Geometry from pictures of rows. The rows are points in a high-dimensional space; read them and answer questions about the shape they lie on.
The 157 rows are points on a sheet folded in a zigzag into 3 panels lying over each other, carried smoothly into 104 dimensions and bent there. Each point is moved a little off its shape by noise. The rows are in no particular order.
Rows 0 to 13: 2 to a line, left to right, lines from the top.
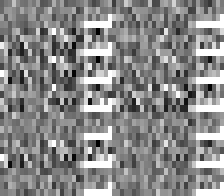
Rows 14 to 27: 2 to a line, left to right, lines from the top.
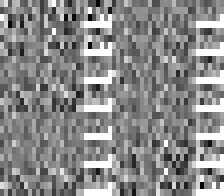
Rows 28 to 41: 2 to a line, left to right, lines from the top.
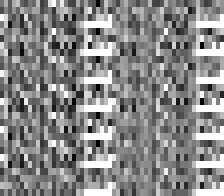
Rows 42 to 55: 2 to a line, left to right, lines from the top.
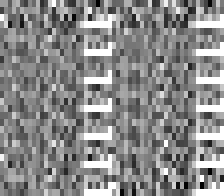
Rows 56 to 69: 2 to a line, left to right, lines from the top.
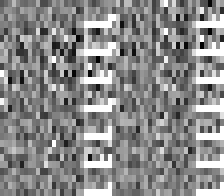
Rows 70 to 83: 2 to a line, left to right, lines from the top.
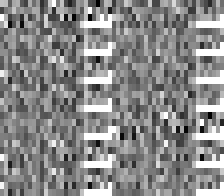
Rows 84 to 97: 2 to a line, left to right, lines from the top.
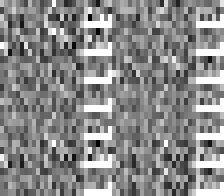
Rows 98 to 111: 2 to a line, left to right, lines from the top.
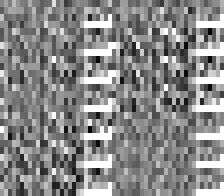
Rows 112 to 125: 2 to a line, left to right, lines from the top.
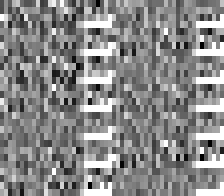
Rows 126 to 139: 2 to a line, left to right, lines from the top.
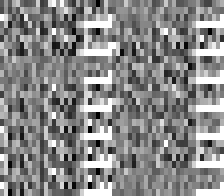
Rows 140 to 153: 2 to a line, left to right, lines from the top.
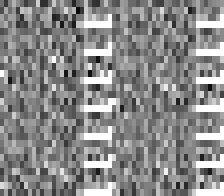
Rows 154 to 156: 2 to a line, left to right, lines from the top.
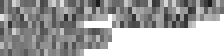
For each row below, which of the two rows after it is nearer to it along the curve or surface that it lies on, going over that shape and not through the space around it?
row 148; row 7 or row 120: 7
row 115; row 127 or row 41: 41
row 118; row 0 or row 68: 0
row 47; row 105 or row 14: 105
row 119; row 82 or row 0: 82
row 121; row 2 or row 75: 2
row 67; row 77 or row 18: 77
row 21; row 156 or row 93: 93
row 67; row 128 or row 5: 128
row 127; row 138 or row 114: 114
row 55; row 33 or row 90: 90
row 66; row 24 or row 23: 23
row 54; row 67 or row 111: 67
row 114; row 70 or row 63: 70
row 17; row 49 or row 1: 49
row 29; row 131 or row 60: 131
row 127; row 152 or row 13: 13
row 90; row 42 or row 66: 42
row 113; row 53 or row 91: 91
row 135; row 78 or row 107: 78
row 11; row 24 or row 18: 18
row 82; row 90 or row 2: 90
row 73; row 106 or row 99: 106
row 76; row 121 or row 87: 87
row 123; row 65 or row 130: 130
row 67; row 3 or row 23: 3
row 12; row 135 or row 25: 135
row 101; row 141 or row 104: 104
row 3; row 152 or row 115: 115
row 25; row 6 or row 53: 53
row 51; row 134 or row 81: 81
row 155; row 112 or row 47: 112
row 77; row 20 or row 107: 20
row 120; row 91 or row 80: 80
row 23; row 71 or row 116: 116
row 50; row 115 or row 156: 115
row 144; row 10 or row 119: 10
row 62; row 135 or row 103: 103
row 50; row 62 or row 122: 122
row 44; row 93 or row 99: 99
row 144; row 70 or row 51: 70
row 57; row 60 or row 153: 60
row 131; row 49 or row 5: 49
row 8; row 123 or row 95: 123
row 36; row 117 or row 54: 117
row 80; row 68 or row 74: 74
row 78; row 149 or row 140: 140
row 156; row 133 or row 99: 133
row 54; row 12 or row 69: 69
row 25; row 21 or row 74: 21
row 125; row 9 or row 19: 19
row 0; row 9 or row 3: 9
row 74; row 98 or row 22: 22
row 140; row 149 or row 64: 64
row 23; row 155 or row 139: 155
